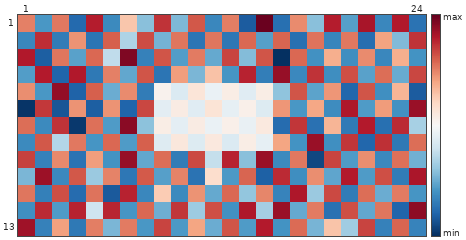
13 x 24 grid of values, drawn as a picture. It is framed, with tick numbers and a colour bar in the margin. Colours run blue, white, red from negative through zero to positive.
Histogram: two levels. Odd patch: calmer, in the centre. Slope: none. Grain: checkered.
